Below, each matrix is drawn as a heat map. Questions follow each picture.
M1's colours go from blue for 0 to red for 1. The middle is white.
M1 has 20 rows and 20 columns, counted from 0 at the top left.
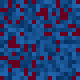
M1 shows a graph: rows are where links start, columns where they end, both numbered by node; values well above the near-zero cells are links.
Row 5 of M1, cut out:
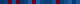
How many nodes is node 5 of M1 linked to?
4
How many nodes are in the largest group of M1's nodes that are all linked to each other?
3
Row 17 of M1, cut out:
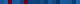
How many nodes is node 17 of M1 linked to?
2
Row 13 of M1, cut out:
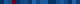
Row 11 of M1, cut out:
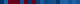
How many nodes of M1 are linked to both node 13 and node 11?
1
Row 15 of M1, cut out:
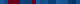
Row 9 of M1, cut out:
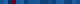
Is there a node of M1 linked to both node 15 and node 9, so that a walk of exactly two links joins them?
yes
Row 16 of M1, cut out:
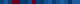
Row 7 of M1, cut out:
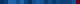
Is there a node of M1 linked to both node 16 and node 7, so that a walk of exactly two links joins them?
no
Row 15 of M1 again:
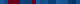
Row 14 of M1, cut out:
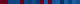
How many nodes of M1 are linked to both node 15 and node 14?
0
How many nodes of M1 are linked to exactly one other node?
3
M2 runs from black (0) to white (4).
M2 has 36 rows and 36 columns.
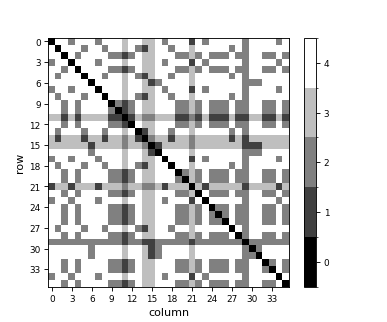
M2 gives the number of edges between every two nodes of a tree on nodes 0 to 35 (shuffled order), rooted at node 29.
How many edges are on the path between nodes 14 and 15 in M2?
2
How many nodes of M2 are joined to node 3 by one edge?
1
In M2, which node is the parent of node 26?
11
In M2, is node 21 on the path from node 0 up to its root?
yes
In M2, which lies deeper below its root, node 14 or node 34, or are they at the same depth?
node 34
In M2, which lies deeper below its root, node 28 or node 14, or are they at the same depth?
node 28
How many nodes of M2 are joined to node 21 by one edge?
7
